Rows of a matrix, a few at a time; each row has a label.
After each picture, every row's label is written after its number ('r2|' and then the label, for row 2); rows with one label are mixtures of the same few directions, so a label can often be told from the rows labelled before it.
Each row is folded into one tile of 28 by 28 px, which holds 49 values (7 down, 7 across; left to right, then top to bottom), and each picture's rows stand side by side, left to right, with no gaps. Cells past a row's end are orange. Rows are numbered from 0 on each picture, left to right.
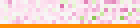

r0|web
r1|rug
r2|web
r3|rug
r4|rug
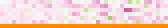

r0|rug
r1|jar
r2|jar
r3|jar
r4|rug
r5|web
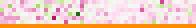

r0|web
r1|jar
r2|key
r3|key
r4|rug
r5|jar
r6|key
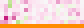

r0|web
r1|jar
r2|key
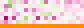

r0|web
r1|jar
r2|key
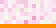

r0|rug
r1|web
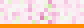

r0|web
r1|jar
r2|web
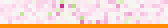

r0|key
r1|key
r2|web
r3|rug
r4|web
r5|key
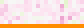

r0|key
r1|web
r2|web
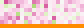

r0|web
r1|web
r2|key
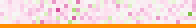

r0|web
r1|rug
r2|jar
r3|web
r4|web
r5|jar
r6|key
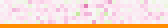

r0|rug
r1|key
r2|key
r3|key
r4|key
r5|key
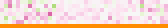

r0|web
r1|key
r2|key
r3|jar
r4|jar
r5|key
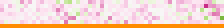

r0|jar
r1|key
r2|key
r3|web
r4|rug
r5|key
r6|key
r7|jar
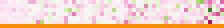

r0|rug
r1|rug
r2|rug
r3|rug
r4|jar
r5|web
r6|jar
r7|rug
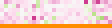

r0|web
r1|web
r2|key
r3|key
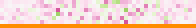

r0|jar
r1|jar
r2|web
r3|jar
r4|rug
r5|web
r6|jar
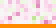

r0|rug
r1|web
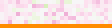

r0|rug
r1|web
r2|key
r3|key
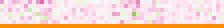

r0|key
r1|key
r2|rug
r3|key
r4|key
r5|rug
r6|jar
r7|web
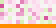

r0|key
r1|jar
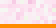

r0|jar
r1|rug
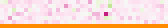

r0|rug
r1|key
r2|jar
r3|key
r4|jar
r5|jar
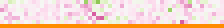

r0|key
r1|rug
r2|jar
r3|key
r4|web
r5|web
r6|jar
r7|web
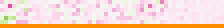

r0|web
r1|key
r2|key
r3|rug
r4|key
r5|jar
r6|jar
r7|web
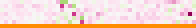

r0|jar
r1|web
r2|web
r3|web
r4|jar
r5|web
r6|key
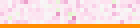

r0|rug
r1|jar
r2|web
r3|jar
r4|key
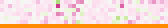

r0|web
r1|web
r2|key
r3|rug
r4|web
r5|key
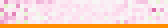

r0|web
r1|key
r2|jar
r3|key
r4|rug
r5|rug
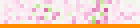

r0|jar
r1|jar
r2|web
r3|rug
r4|key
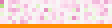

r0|key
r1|jar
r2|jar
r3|key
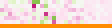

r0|key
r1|web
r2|rug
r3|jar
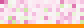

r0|rug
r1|jar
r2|web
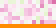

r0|key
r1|rug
